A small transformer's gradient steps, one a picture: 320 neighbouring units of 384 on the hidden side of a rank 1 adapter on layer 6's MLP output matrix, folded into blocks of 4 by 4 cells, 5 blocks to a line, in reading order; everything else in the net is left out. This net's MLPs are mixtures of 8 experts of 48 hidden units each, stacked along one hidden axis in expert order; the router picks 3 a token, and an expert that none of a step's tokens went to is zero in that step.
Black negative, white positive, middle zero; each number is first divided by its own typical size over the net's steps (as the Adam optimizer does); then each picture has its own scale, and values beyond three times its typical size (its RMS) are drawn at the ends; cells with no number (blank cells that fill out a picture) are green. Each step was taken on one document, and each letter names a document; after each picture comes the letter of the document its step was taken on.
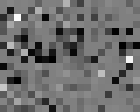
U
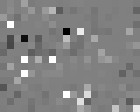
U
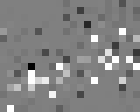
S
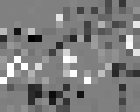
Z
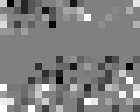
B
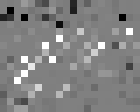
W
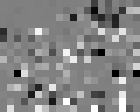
Z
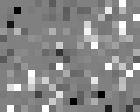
Z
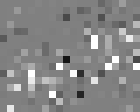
S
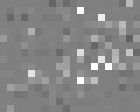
S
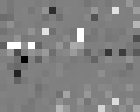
U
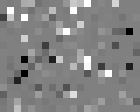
W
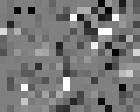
Z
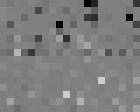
U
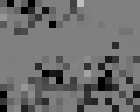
B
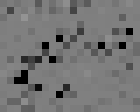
W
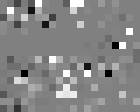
W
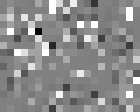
Z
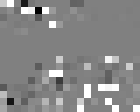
B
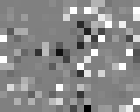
Z
